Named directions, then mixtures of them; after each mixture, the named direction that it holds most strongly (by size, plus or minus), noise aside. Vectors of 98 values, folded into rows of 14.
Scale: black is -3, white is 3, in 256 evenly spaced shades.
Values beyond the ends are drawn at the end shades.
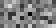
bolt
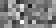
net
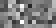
net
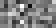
net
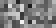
net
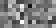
net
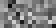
net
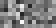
net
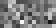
net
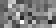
net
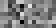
net
